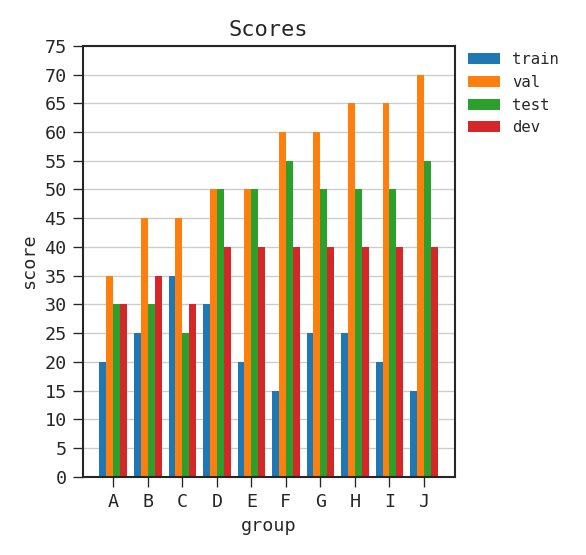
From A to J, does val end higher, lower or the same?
higher
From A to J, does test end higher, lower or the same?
higher
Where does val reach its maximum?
J
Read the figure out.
Title: Scores
x-axis: group, ticks A B C D E F G H I J
y-axis: score, ticks 0 5 10 15 20 25 30 35 40 45 50 55 60 65 70 75
Legend: train, val, test, dev
Values:
train: 20 25 35 30 20 15 25 25 20 15
val: 35 45 45 50 50 60 60 65 65 70
test: 30 30 25 50 50 55 50 50 50 55
dev: 30 35 30 40 40 40 40 40 40 40
